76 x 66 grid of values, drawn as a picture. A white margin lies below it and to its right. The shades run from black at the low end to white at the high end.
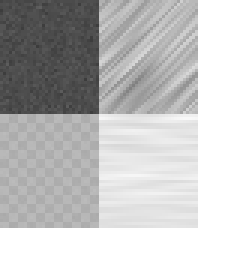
It is made of 2 by 2 panels. Panel 1,1: low, fine-grained, faint in contrast. Panel 1,2: high, slanting up to the right. Panel 2,1: high, checkered, faint in contrast. Panel 2,2: very high, streaked across, faint in contrast.
